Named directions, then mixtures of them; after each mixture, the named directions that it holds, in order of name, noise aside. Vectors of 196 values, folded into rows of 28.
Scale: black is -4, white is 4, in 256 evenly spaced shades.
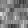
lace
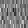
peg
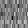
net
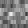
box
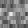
box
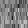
lace, net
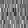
peg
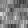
lace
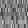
net, peg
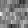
box, lace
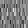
peg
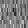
peg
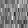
lace, net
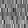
net, peg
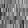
lace, peg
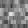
box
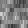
lace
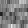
box, lace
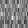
net
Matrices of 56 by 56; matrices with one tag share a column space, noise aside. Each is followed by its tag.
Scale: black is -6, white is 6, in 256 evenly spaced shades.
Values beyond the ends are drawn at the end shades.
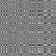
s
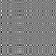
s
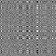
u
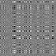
u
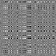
u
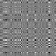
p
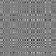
p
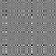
s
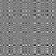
s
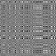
u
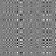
p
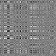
u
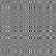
u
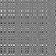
s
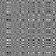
p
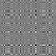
s
